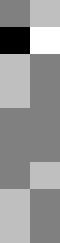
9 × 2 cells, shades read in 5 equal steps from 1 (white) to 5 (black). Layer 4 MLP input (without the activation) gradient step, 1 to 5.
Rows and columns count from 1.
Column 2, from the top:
2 1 3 3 3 3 2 3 3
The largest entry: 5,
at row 2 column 1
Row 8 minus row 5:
-1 0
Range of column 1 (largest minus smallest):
3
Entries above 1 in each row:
2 1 2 2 2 2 2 2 2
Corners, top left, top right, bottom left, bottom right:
3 2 2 3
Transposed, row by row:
3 5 2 2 3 3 3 2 2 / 2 1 3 3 3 3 2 3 3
